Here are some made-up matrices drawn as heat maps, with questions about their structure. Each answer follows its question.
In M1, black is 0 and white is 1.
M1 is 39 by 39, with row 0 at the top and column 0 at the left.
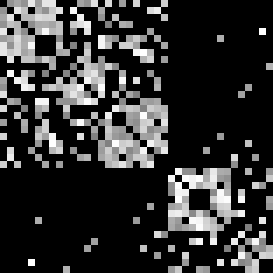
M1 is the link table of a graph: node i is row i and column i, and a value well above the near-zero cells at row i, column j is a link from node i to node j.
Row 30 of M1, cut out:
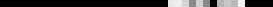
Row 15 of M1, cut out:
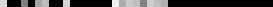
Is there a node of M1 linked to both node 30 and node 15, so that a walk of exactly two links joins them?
no
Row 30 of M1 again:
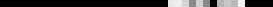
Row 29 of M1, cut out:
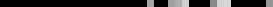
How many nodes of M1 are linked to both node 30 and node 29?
5
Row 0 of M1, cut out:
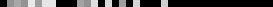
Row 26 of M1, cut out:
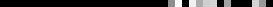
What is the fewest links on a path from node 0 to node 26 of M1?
3
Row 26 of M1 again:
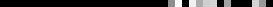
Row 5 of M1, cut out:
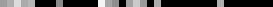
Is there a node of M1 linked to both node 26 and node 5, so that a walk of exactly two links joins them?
no
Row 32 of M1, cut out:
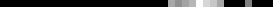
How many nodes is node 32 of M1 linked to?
9
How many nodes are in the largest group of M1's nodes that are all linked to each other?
7
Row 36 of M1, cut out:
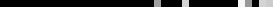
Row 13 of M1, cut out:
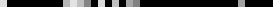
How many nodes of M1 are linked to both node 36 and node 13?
1
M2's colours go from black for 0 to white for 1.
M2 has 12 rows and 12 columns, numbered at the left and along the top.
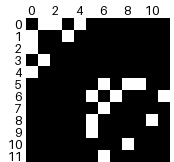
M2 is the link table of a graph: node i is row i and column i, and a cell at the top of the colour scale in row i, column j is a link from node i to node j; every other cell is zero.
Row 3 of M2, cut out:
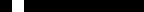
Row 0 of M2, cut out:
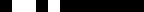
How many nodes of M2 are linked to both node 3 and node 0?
1
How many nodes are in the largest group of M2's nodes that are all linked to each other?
2
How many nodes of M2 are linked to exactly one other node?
7
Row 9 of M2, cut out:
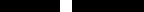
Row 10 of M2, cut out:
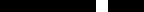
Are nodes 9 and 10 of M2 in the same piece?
yes
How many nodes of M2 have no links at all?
0
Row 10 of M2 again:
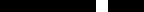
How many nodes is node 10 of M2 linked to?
1
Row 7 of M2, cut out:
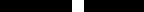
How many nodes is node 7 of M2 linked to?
1
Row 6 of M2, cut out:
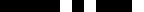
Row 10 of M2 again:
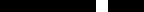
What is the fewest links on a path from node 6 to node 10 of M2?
3
